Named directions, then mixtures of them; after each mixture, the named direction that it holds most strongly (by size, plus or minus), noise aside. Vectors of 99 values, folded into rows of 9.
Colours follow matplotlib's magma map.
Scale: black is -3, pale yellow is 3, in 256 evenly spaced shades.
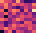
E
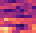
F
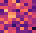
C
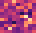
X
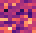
X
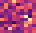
X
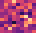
X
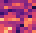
F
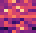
F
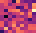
E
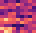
F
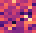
X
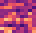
F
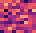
E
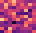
X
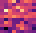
F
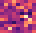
X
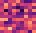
E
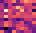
E
